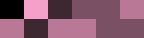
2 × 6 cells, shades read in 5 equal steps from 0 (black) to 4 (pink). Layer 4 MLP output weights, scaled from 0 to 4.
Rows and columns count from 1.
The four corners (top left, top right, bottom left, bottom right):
0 3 3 2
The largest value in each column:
3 4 3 3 2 3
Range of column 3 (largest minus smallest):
2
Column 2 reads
4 1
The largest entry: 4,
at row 1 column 2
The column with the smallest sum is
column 1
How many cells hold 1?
2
